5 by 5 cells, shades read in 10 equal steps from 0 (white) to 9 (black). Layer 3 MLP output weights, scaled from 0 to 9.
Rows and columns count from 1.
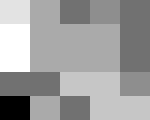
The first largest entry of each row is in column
3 5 5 1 1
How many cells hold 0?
2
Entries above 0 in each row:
5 4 4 5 5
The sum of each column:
15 17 18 14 21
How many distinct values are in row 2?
3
